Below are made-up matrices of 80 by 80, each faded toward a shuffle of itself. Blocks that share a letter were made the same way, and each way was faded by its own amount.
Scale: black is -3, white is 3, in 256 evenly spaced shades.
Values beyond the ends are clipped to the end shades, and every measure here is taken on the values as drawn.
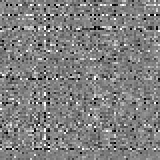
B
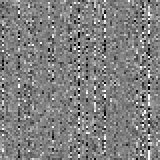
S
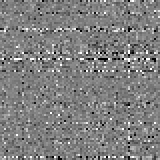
B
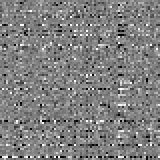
B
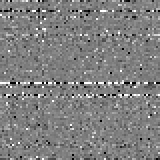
B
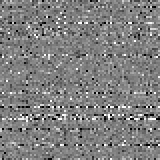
B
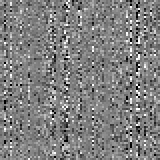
S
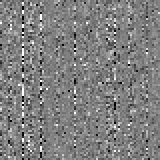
S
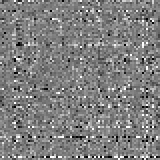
B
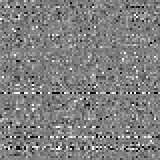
B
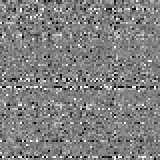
B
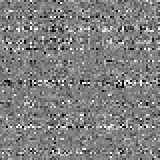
B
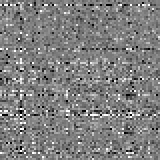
B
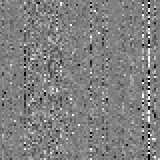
S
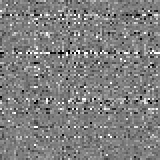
B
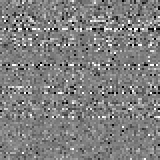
B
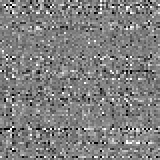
B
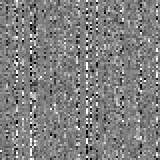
S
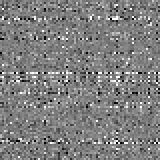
B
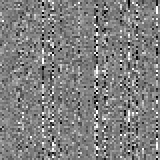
S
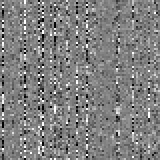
S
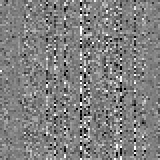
S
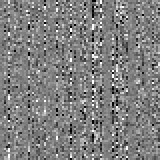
S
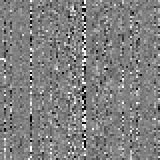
S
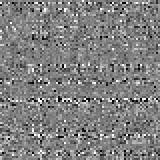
B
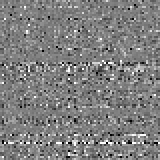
B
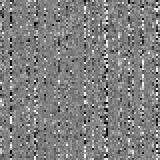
S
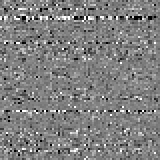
B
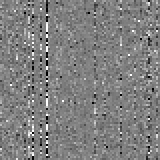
S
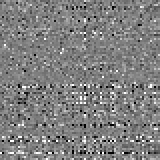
B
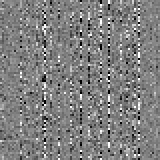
S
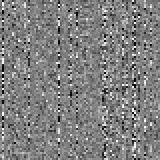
S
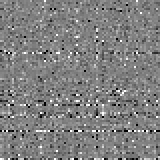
B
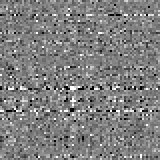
B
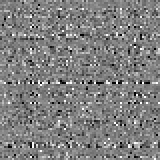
B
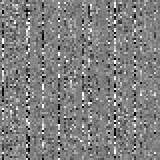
S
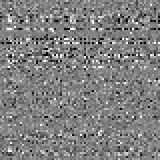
B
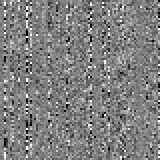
S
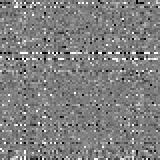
B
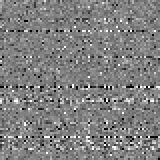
B
